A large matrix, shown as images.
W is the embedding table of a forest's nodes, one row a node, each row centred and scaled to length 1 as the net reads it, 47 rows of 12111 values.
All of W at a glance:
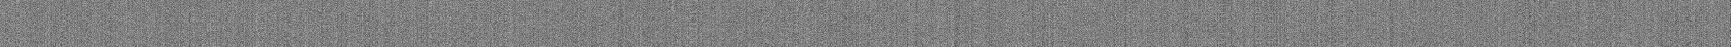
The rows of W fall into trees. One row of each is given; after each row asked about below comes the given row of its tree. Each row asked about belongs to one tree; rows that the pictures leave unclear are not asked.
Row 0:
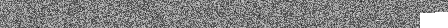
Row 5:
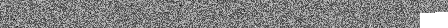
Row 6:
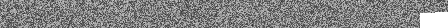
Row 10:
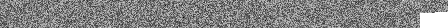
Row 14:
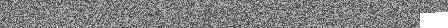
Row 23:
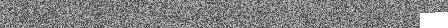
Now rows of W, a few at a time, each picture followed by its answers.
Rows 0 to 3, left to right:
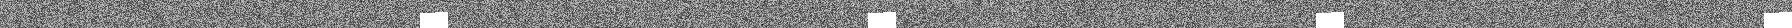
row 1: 5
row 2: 6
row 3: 5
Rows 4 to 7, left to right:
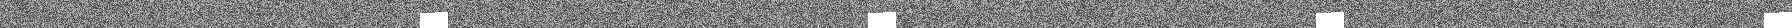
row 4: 23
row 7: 10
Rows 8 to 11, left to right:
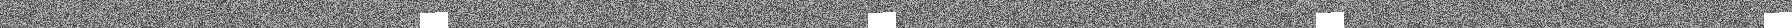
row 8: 5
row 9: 6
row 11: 0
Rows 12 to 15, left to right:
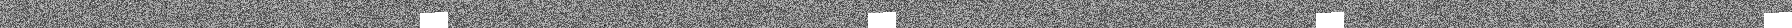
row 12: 23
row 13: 6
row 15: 23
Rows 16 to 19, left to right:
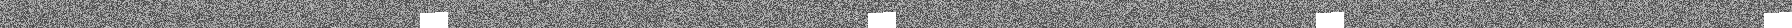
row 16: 23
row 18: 5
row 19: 6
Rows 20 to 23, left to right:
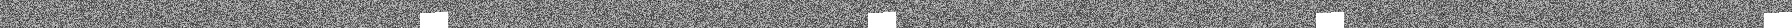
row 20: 14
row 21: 14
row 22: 6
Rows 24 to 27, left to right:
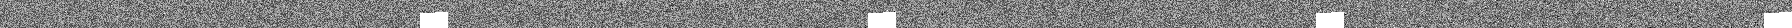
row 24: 0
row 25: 10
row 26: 14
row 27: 5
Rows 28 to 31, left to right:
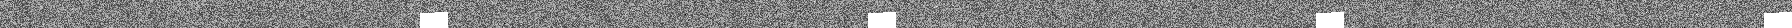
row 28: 23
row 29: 0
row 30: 14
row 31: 0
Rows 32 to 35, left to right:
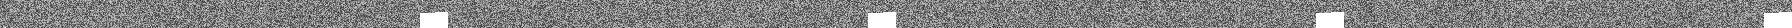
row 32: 6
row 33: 23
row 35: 23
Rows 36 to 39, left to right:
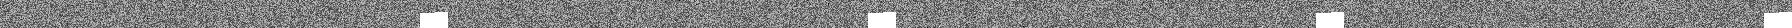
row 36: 6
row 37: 5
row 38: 0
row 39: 23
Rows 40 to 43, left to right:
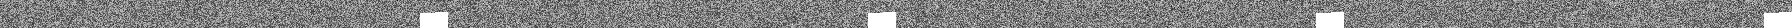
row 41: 23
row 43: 10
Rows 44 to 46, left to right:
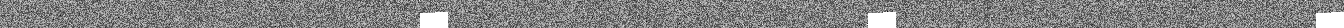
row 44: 6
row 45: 6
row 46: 14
